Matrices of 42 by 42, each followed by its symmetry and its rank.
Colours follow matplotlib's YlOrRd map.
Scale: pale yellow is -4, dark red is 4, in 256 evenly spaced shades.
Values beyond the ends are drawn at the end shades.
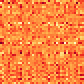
neither, rank five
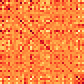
symmetric, rank five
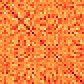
symmetric, rank five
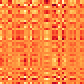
neither, rank two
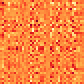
neither, rank five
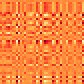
neither, rank two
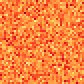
neither, full rank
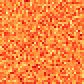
neither, full rank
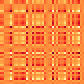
symmetric, rank one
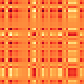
symmetric, rank one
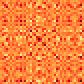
symmetric, rank three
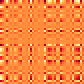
symmetric, rank one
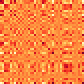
symmetric, rank three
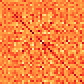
symmetric, rank five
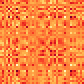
symmetric, rank three
